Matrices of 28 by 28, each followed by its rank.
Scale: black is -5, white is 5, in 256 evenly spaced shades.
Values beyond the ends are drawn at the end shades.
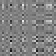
two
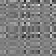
two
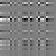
one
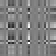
one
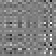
two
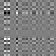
one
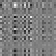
two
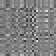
three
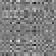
three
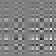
one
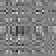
three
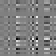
one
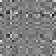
three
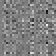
three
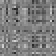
three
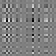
one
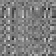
three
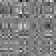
three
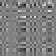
two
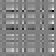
one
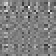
three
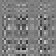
two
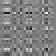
two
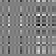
one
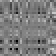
two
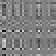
two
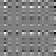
one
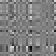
two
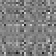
three
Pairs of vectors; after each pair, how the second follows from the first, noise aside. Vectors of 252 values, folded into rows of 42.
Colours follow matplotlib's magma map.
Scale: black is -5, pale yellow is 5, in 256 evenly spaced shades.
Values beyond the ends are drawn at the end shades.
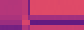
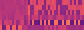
sign-scrambled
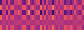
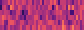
shuffled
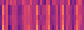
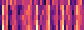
scaled up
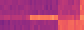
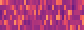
shuffled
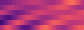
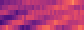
copied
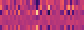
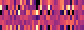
scaled up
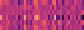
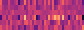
sign-scrambled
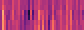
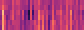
copied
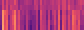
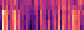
scaled up
